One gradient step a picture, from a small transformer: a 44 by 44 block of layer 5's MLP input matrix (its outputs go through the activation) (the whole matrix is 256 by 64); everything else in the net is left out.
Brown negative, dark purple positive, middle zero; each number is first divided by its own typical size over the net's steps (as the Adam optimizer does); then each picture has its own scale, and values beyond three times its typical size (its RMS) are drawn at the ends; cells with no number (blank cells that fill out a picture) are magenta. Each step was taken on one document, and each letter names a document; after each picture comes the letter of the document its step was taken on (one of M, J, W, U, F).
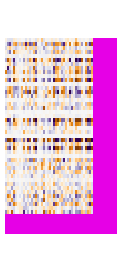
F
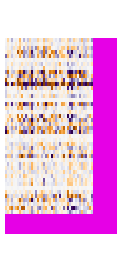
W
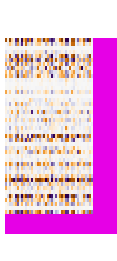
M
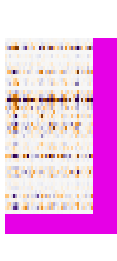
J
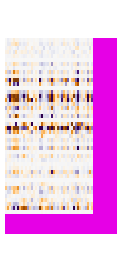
J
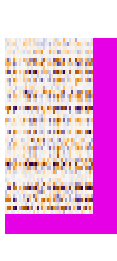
F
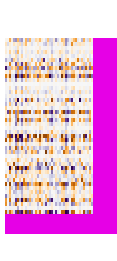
M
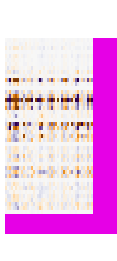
J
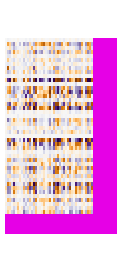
F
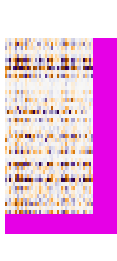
M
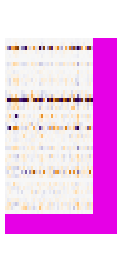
J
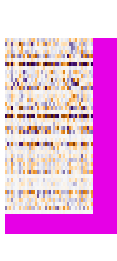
W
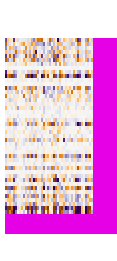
F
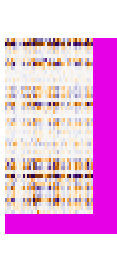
F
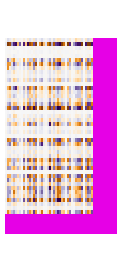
F
